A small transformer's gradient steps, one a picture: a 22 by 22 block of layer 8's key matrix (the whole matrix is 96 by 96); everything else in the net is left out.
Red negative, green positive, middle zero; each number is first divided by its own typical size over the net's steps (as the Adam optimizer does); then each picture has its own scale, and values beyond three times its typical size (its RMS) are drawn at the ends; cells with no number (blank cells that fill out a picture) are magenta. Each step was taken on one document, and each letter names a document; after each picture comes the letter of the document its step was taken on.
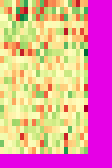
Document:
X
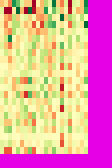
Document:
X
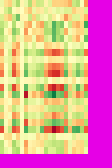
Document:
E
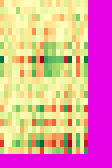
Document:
E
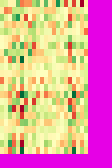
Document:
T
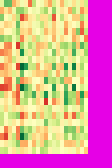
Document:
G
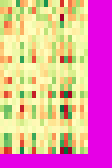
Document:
X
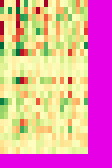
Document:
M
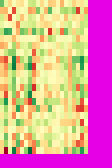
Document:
G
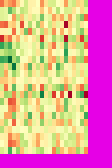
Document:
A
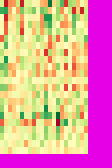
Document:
G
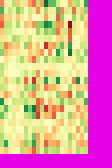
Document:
T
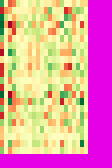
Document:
G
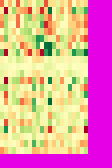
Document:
M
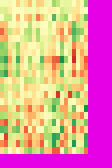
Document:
E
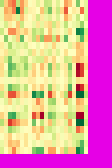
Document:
A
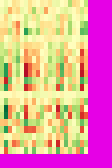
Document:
E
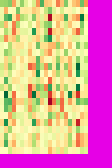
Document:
A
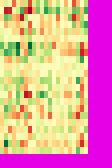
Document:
X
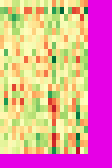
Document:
E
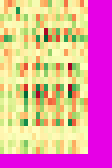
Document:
A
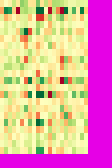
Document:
X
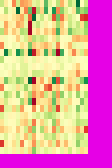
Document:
M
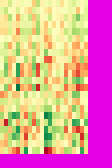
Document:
E
